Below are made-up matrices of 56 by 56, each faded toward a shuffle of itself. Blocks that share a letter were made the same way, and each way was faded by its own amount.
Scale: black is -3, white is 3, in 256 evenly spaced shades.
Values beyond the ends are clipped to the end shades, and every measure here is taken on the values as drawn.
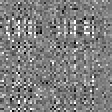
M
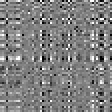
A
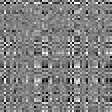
A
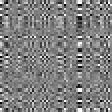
A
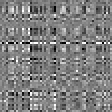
A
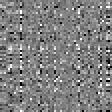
M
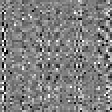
M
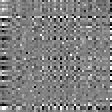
A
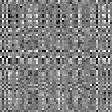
A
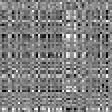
A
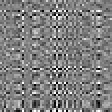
A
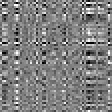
A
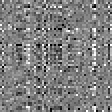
M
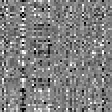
M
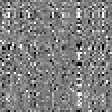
M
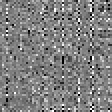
M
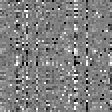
M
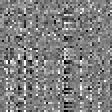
M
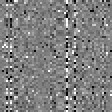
M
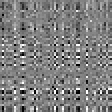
A
